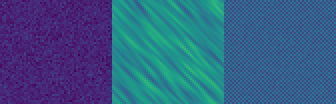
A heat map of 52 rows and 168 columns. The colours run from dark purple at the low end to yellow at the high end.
The table splits into one row of 3 panels. Panel 1,1: very low, fine-grained, faint in contrast. Panel 1,2: middling, slanting down to the right. Panel 1,3: low, checkered.
